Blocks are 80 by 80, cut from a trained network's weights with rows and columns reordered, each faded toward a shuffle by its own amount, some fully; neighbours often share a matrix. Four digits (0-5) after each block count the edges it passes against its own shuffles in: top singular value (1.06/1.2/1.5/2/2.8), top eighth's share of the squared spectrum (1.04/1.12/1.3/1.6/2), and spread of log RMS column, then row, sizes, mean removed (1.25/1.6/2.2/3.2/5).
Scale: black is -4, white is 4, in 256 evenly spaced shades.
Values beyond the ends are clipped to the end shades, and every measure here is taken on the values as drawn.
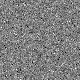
0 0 0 0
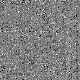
2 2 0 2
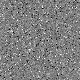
0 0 0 0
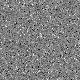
0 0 0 0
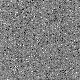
1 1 0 0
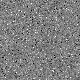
0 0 0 0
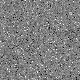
0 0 0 0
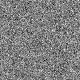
1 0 0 0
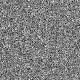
2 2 0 0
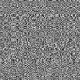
4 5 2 3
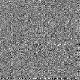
3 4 2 2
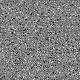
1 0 0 0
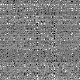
3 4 3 2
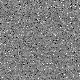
0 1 0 0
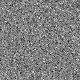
0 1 0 0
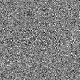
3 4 2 2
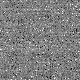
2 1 0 0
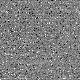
2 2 1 0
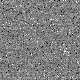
1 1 0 0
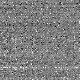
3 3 2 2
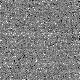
1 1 1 0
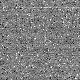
2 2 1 0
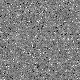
1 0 0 0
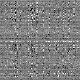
3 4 3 2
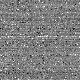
3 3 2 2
